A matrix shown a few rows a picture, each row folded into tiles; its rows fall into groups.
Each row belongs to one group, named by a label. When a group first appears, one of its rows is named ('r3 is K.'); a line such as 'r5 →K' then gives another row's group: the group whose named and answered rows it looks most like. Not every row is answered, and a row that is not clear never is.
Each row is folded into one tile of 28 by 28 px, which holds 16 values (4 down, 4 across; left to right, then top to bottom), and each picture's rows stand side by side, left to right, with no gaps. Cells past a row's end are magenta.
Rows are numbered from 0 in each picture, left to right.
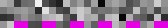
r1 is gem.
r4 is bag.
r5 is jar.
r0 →bag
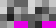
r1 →jar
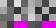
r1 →gem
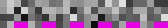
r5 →gem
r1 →gem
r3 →gem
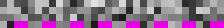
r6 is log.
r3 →jar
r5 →jar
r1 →jar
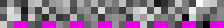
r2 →jar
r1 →gem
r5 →gem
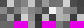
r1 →jar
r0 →gem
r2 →gem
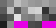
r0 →jar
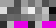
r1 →log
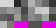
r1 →log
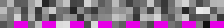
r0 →log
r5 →log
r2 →bag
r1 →bag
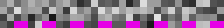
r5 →jar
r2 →gem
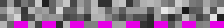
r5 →jar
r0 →log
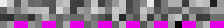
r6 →gem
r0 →bag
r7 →bag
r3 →log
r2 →bag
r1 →log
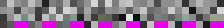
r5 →bag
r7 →jar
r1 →bag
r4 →jar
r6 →log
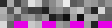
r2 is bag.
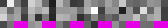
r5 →log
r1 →log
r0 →log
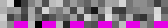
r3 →gem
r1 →gem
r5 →log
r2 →jar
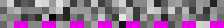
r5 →log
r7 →bag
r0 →log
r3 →log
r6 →log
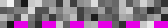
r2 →log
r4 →log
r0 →gem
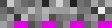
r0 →gem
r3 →gem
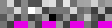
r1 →jar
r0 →gem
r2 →gem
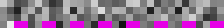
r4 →jar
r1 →log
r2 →jar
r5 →gem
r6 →gem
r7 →bag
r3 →gem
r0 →bag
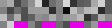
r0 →bag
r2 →gem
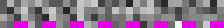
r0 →gem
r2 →gem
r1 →gem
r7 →bag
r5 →log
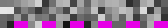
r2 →gem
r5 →log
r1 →bag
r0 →jar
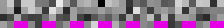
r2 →bag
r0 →jar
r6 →jar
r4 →bag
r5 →gem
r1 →jar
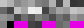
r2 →log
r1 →jar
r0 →gem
